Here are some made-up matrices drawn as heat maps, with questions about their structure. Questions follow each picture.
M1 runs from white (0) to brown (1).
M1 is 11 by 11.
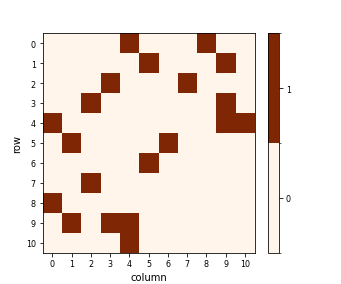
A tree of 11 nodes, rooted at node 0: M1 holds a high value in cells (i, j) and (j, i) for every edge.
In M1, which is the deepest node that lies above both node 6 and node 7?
9
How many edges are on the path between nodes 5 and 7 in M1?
5
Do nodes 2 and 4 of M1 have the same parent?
no
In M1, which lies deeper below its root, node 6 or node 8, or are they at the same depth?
node 6
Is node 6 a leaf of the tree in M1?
yes
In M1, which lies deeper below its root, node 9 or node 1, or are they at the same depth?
node 1
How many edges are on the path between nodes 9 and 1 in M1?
1
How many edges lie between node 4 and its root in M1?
1
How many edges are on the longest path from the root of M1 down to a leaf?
5
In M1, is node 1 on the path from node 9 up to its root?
no
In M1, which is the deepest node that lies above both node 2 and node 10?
4
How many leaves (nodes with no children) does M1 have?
4
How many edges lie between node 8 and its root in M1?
1
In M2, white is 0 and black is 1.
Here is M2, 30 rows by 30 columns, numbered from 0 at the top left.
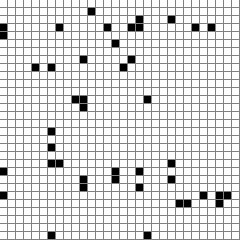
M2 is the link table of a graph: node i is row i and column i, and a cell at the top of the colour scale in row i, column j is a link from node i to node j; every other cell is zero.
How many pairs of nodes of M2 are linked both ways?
0
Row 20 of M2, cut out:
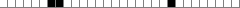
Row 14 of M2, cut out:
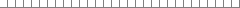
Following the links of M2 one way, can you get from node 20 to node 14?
yes
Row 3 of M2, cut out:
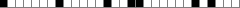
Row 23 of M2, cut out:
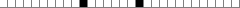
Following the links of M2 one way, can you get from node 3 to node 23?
yes
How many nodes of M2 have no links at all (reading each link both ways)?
1
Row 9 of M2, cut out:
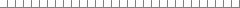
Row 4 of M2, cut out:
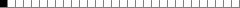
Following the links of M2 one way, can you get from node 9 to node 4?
no
